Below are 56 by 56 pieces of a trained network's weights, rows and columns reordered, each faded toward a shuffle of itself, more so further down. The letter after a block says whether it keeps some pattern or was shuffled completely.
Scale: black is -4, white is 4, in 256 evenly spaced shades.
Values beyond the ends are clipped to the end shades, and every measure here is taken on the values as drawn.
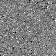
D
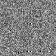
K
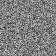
D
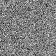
D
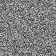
D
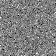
D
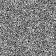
D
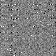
K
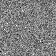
D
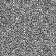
K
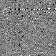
K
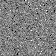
D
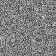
K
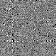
K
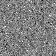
D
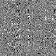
K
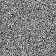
D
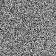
D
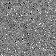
D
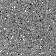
D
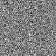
K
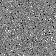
D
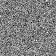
D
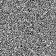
D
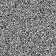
D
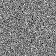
D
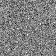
D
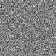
K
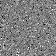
D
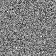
D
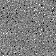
K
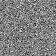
D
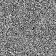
D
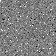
D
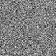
K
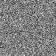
K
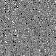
K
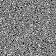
D
